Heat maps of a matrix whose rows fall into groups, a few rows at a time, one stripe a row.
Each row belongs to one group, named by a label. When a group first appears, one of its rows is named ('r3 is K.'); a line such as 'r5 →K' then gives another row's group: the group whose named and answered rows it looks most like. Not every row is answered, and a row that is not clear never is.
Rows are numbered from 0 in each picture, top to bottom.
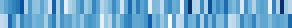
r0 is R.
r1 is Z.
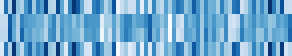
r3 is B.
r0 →B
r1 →Z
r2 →Z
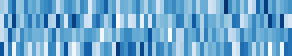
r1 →B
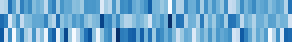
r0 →Z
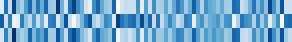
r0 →B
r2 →B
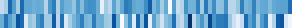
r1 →R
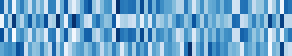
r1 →B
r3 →R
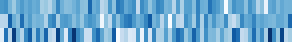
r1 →Z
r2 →B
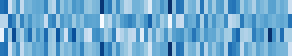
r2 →B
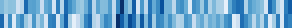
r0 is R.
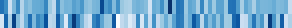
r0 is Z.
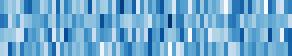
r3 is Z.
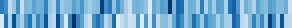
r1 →B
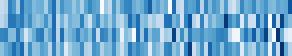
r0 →Z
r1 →R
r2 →R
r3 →R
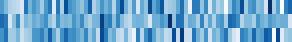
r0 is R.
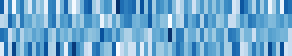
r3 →B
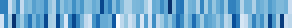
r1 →B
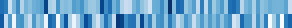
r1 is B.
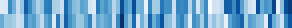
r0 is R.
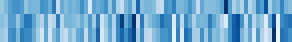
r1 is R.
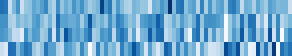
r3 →R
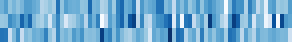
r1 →R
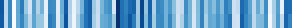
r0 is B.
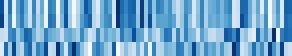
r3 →B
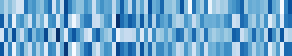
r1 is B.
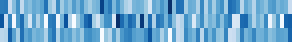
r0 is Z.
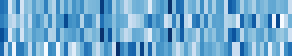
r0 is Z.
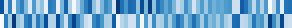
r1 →B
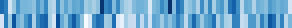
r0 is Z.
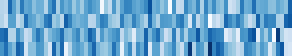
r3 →R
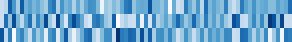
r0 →Z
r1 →B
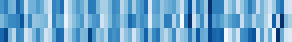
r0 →R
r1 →R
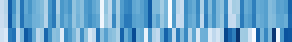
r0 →Z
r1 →Z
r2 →R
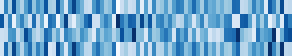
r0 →B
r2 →R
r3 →B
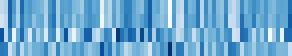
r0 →Z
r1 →Z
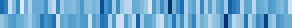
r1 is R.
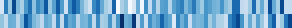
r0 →B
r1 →R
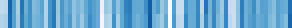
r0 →Z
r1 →Z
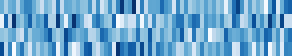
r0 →R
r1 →B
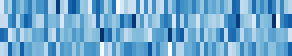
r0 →B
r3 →Z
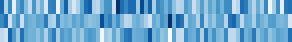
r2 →Z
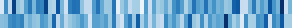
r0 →B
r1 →R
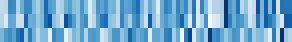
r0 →R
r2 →R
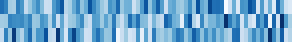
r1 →R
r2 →B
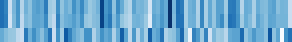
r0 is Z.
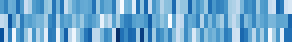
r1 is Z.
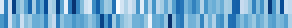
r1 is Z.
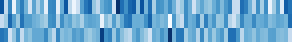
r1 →Z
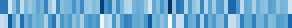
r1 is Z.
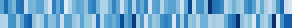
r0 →R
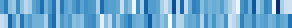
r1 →Z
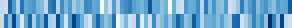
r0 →Z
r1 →B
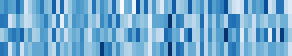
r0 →R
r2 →R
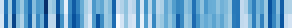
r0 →B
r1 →B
